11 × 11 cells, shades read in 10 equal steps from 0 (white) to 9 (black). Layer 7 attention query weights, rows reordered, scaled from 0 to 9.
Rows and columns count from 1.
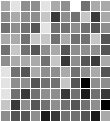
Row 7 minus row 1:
-2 4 2 -1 3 1 -1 5 -1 0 3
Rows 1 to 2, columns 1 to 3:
3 1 4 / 4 3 4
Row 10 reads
2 7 4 6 5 4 5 6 5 4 9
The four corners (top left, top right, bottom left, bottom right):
3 3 4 3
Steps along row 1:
down up same down up up down up down same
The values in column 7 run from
2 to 7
